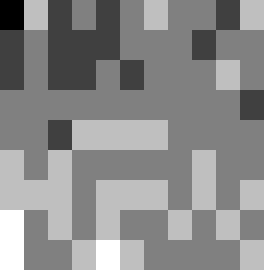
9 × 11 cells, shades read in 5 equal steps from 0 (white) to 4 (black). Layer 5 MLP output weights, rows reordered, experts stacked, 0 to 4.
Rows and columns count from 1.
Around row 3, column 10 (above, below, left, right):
2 2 2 2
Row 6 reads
1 2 1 2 2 2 2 2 1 2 2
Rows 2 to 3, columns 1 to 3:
3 2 3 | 3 2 3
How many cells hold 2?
55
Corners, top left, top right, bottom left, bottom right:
4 1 0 1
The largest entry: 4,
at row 1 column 1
